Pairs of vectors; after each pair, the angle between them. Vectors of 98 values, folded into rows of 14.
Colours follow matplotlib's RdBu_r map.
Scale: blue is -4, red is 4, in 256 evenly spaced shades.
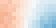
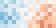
nearly opposite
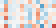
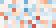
partly aligned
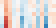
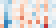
nearly opposite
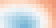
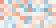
orthogonal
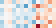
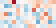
orthogonal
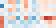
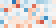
partly opposed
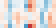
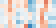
nearly opposite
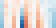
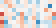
partly opposed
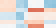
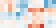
nearly parallel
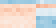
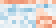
nearly opposite
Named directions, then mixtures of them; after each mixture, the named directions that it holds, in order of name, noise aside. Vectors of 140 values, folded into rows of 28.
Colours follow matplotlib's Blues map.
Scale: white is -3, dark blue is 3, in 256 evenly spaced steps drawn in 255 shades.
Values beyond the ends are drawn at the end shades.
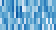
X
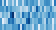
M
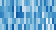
X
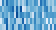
X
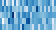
M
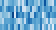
M, X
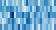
M, X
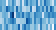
M, X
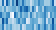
M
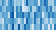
M, X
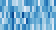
M, X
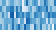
M, X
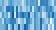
M, X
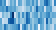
M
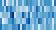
M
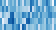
M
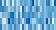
M, X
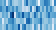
M, X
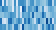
M, X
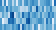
M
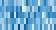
M, X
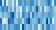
M, X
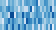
M, X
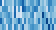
X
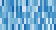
X
